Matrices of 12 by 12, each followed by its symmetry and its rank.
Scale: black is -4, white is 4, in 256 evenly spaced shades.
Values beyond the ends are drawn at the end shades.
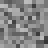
neither, full rank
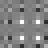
symmetric, rank one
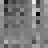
neither, rank two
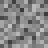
neither, full rank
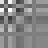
symmetric, rank one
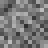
symmetric, full rank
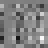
neither, rank two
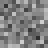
symmetric, full rank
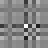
symmetric, rank one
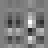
neither, rank one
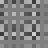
symmetric, rank one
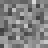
neither, full rank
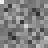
symmetric, full rank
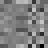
neither, rank two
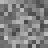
neither, full rank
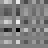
neither, rank one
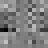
neither, rank two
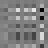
neither, rank one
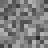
symmetric, full rank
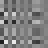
neither, rank one
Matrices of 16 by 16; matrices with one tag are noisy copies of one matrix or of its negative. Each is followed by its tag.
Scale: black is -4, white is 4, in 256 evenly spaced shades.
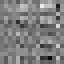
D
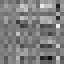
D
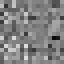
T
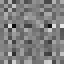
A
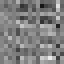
D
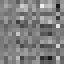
D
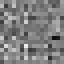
T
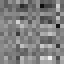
D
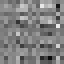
D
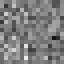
T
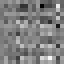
D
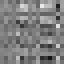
D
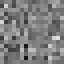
T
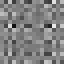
A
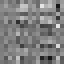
D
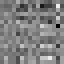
D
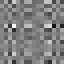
A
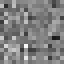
T
